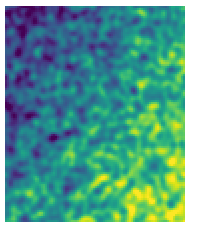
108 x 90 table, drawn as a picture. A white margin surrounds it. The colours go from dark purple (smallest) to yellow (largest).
The field climbs toward the bottom right. Overall the values sit about 50% of the way up the scale. Neither half mirrors the other. The bottom right is the ninth with the highest average. The values follow a bell shape. The texture is blotchy. The ninth with the lowest average is the top left.
